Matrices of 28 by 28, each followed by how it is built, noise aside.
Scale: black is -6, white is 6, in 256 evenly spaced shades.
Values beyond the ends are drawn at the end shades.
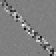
banded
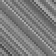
Toeplitz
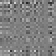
low rank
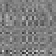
low rank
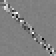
banded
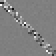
banded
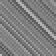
Toeplitz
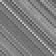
Toeplitz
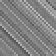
Toeplitz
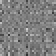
low rank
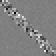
banded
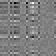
low rank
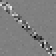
banded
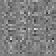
low rank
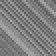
Toeplitz
